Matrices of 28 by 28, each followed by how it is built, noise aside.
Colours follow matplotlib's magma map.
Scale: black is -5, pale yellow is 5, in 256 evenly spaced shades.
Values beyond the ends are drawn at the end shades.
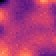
smooth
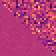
upper triangular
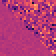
upper triangular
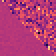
upper triangular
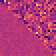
upper triangular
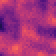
smooth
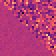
upper triangular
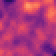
smooth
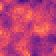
smooth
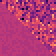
upper triangular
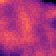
smooth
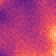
smooth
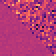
upper triangular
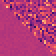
upper triangular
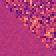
upper triangular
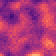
smooth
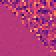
upper triangular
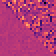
upper triangular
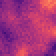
smooth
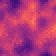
smooth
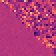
upper triangular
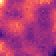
smooth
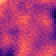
smooth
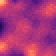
smooth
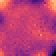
smooth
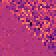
upper triangular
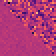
upper triangular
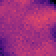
smooth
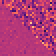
upper triangular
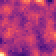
smooth
